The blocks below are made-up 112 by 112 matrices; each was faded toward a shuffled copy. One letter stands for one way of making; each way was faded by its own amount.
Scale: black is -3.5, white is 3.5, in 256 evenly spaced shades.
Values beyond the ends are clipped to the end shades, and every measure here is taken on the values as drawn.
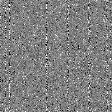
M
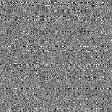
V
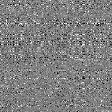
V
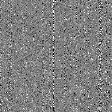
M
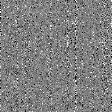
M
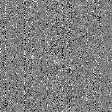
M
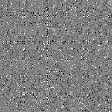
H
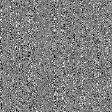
M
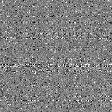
V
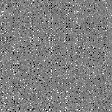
H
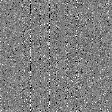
M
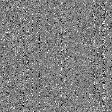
M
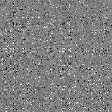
H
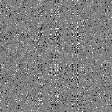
H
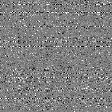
V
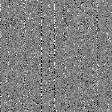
M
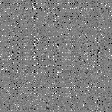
H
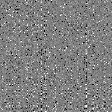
H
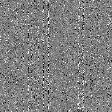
M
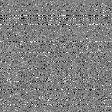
V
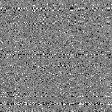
V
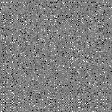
H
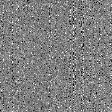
M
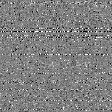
V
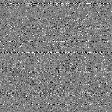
V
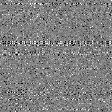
V
